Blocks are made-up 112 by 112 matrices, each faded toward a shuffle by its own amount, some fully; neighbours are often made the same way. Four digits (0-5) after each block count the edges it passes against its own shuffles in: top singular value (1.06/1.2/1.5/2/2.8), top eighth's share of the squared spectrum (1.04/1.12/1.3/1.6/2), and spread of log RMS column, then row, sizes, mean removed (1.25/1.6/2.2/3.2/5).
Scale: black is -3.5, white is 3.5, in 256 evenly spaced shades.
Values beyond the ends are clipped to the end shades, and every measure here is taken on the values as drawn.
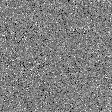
0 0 0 0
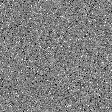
0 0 0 0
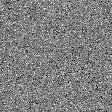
0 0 0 0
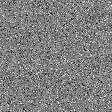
0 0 0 0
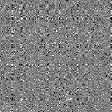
5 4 3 3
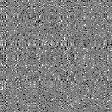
5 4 3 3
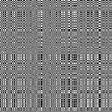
5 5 5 5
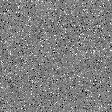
3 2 0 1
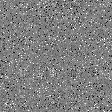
3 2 0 0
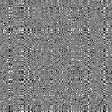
5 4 3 3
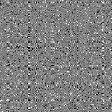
5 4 3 3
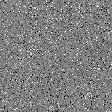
3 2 0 0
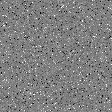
1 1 0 0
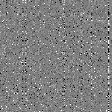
4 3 2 1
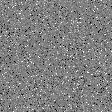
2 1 0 0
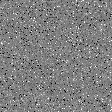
1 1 0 0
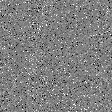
3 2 1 0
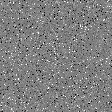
2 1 0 0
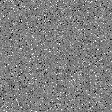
3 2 1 0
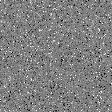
3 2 1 0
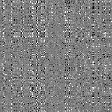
5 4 4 3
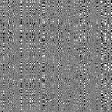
5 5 4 3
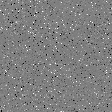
2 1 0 0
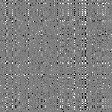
5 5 3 3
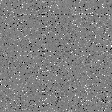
3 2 1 1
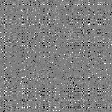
5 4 3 3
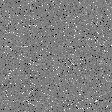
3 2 0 0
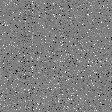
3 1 0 1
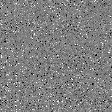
1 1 1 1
